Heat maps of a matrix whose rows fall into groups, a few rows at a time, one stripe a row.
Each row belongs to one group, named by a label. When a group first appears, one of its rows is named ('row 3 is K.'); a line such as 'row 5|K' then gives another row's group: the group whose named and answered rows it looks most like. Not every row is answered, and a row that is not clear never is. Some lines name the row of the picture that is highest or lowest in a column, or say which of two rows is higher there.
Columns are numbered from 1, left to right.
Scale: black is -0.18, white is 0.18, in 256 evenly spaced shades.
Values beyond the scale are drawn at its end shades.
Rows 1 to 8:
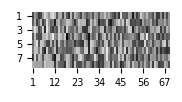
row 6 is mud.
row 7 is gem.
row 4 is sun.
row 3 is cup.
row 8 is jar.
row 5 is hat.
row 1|sun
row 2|gem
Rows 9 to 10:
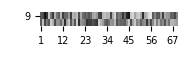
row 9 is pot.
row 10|hat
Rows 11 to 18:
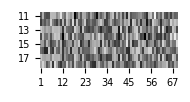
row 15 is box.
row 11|sun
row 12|hat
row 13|jar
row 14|gem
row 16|pot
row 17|jar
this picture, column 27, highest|14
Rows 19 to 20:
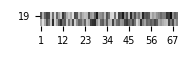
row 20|cup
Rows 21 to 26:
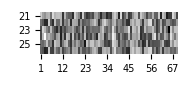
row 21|jar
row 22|pot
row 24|hat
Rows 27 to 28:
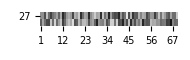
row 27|box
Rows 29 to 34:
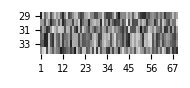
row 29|gem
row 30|box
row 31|sun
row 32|pot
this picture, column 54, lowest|30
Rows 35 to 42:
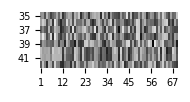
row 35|box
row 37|mud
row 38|cup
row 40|jar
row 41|jar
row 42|mud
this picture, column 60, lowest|42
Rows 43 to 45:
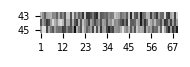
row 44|sun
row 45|mud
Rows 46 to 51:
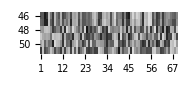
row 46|pot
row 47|pot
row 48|hat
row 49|jar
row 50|gem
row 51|hat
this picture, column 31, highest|51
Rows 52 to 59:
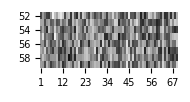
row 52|sun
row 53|gem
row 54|mud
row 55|gem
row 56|box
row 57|mud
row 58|mud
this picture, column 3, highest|57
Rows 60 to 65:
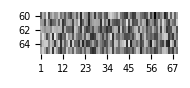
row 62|jar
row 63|cup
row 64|hat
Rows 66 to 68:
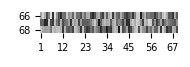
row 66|cup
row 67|pot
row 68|jar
